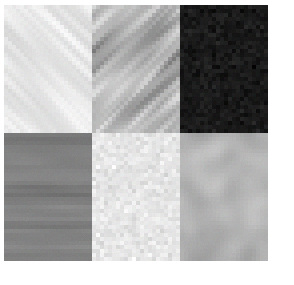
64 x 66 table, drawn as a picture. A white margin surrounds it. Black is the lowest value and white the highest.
The table splits into 2 rows of 3 panels. Panel 1,1: very high, slanting down to the right, faint in contrast. Panel 1,2: high, slanting up to the right. Panel 1,3: very low, fine-grained, faint in contrast. Panel 2,1: middling, streaked across, faint in contrast. Panel 2,2: very high, fine-grained, faint in contrast. Panel 2,3: high, blotchy, faint in contrast.
